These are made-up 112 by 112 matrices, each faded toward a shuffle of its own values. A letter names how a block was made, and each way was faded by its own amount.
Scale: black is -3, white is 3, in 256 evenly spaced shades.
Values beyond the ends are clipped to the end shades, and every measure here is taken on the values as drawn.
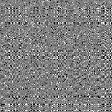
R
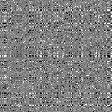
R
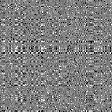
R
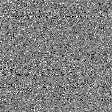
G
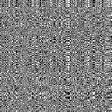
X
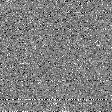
G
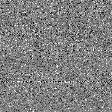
G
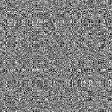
X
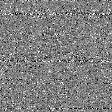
G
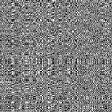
X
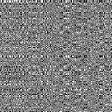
X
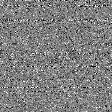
G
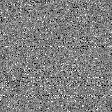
G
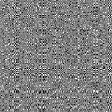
R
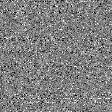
G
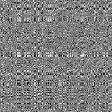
R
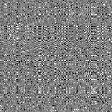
R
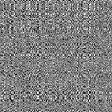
X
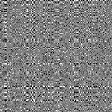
R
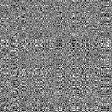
X
